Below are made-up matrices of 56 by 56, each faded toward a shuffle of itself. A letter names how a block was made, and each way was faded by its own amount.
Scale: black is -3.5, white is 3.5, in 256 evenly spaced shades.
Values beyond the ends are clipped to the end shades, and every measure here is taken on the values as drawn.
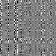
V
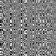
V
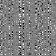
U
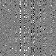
U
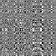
V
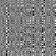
V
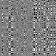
V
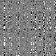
U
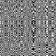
V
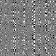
U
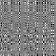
V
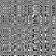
V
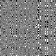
U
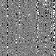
U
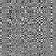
V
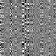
V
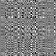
V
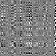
V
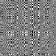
V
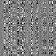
V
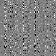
U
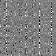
U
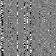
U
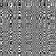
V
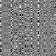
V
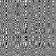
V
